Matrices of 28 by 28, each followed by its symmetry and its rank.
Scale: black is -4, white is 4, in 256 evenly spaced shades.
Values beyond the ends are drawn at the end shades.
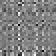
neither, rank three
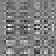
neither, rank two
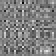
neither, rank three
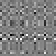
neither, rank two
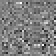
neither, rank five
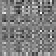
neither, rank three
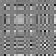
symmetric, rank two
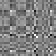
symmetric, rank two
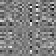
neither, rank three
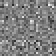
neither, rank five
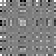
symmetric, rank two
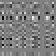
neither, rank two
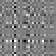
neither, rank two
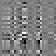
neither, rank two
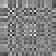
symmetric, rank two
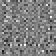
neither, rank five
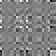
symmetric, rank two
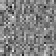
neither, rank five
